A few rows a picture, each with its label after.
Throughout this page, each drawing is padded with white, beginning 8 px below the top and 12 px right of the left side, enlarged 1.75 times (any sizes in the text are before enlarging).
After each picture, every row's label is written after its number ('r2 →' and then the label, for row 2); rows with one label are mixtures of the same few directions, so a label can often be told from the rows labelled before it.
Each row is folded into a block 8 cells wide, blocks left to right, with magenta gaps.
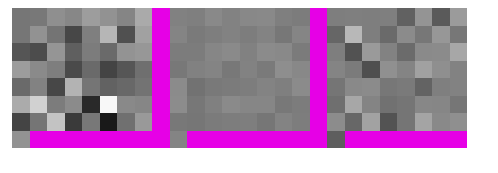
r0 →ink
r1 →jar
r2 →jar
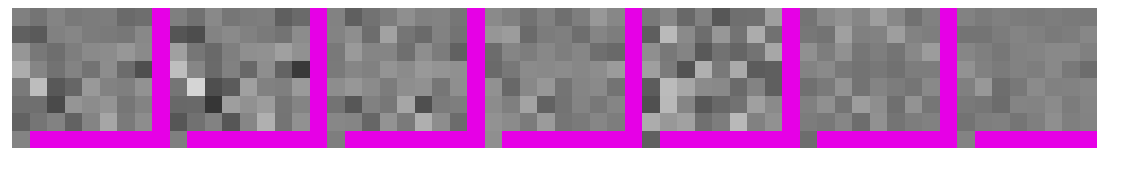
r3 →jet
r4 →jet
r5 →ink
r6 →jet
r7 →jar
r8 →jet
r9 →jet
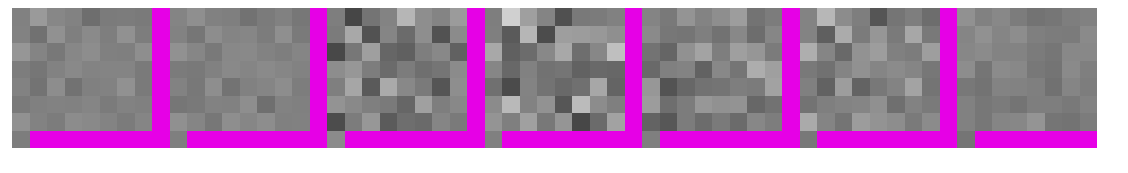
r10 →ink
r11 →ink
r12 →ink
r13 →ink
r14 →jar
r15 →ink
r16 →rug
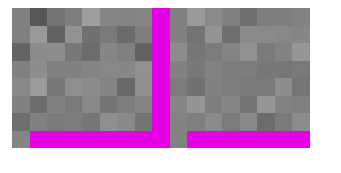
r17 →ink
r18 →ink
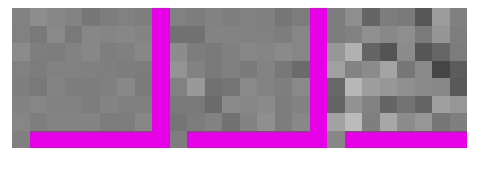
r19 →ink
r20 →jet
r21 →jar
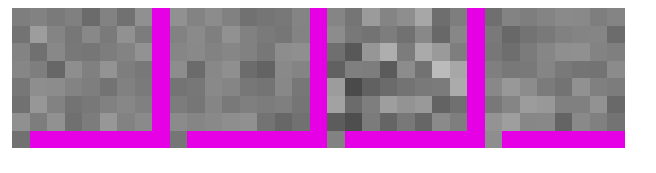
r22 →jar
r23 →rug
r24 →jar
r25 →rug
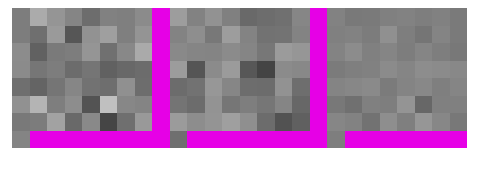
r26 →ink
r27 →rug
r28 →ink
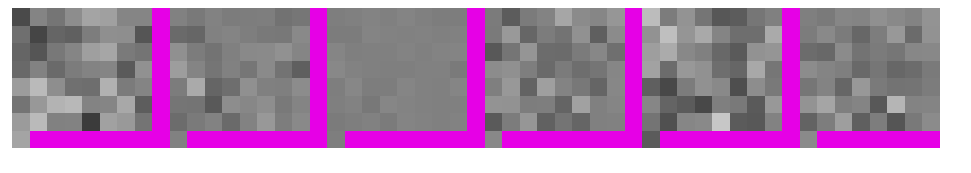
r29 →rug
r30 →jet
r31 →jet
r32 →ink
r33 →rug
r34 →ink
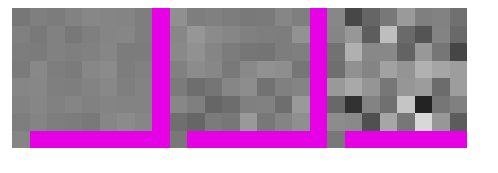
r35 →rug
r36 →rug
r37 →ink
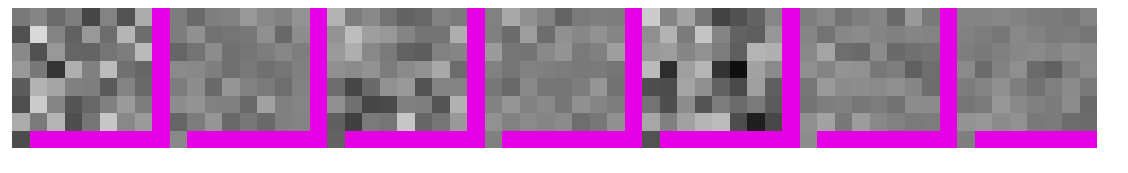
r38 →jar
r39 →ink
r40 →rug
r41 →ink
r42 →rug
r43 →jar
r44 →rug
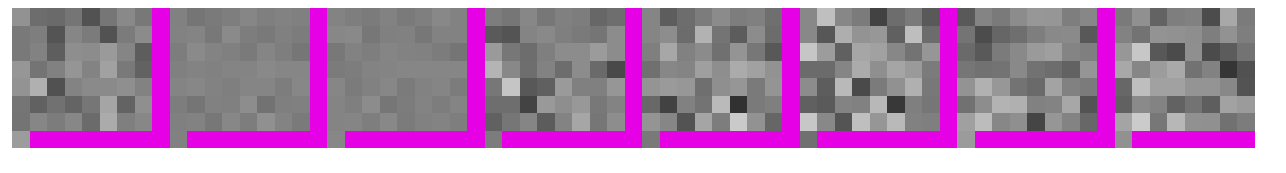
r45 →jet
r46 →ink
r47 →jet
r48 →jet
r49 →ink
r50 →ink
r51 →rug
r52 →jar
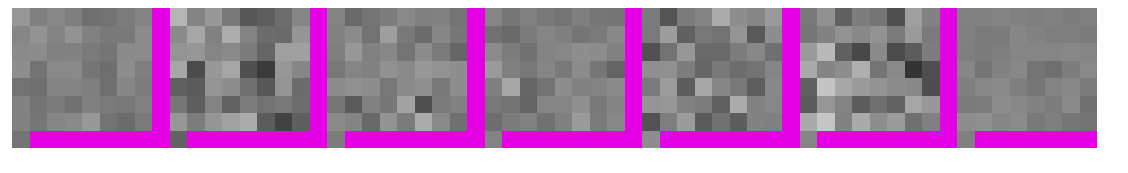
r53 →rug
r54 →rug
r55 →ink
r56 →jet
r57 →ink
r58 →jar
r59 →rug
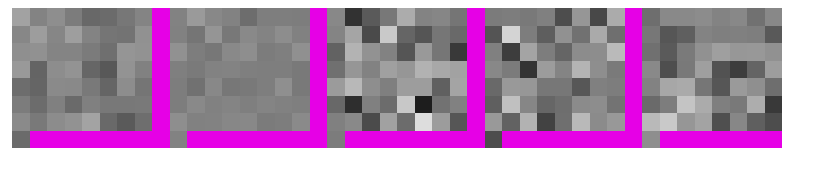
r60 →rug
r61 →ink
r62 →ink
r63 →jar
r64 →rug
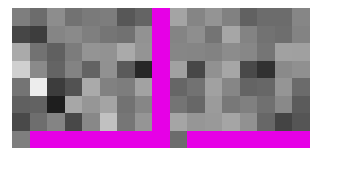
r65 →jet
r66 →rug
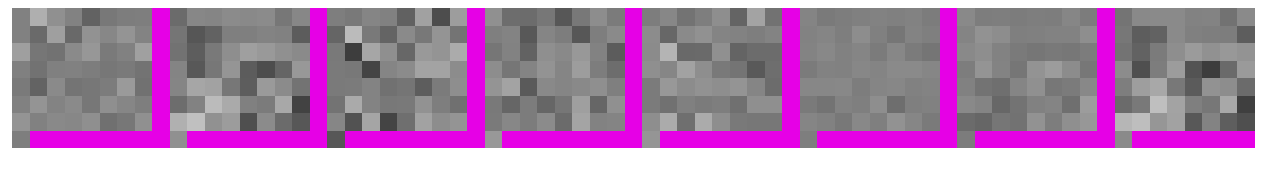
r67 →ink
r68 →rug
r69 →jar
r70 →jet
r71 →jar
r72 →ink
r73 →rug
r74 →rug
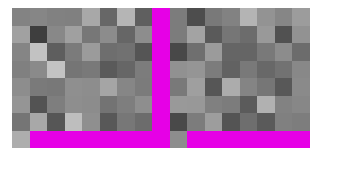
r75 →jar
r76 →ink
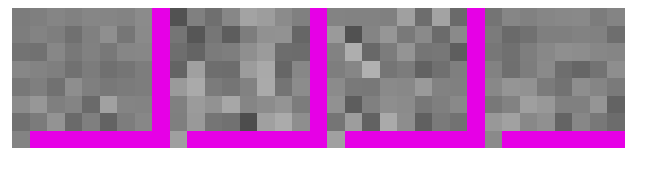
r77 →ink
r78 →rug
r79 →jar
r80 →rug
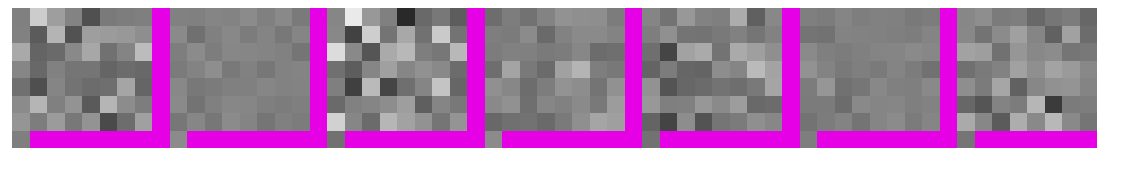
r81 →ink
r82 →jar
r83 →ink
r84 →rug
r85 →jar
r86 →jet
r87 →ink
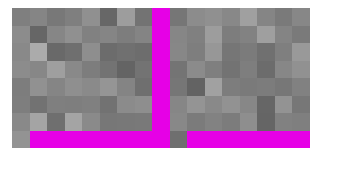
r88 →jar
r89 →jet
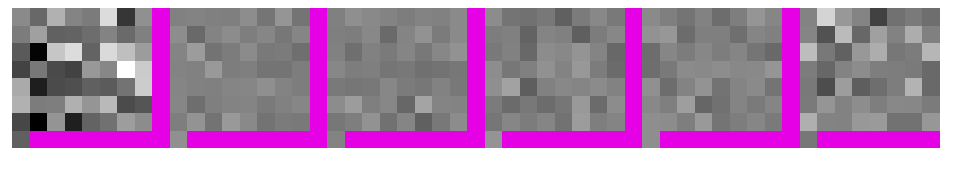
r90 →jar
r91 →jar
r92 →ink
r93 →jet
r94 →jet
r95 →ink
